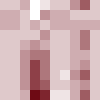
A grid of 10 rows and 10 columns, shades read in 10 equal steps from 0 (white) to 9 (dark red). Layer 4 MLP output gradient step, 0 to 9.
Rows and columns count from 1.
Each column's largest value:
3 3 4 9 8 3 3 4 6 3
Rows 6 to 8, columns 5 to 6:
5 2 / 5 2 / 5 2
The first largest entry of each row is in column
9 5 1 9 9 4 4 4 4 4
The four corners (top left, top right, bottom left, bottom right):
2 2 2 2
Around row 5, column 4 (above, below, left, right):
2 5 3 3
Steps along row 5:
same up up down down same up up down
